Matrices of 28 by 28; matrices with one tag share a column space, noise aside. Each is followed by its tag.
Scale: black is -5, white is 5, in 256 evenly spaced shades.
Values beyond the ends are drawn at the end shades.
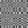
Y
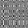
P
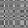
P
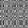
P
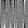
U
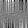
U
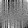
U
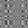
P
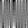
U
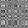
P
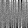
U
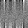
U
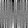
U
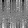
U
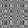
P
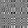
Y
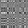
Y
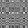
Y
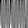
U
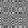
Y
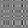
P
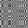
P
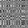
P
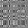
P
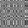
P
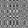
P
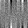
U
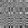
Y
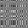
P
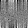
U
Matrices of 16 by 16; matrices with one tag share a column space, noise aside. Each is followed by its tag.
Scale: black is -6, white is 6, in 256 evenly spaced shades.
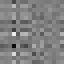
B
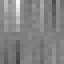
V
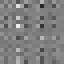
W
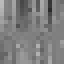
V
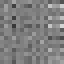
W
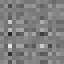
B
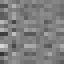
B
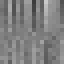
V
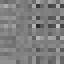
W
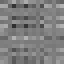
W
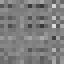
W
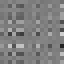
B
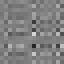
B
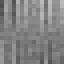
V
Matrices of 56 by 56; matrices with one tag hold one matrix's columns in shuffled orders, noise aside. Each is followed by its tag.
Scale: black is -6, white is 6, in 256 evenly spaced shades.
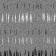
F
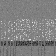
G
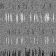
F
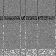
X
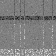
X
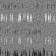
F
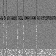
X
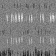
F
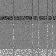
X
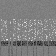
G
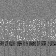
G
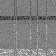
X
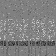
G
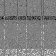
X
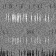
F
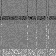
X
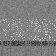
G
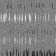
F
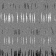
F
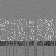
G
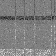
X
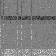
X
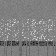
G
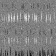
F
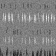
F
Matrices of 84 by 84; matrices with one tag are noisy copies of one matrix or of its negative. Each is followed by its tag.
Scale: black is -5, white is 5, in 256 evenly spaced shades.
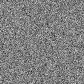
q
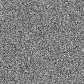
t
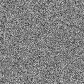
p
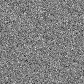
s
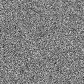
t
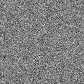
p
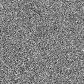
t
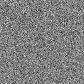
s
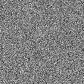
t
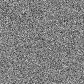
s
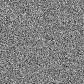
s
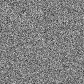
s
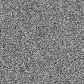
t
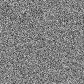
s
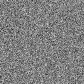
q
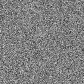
t
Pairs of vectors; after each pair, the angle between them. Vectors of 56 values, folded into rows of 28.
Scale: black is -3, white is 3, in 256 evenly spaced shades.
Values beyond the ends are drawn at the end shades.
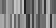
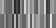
nearly opposite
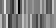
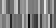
partly aligned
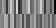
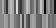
nearly parallel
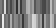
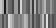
partly opposed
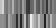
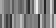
orthogonal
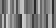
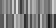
partly opposed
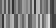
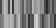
partly aligned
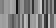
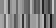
partly aligned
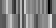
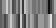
nearly parallel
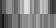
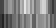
nearly parallel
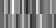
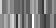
orthogonal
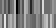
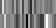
partly aligned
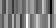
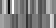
partly opposed
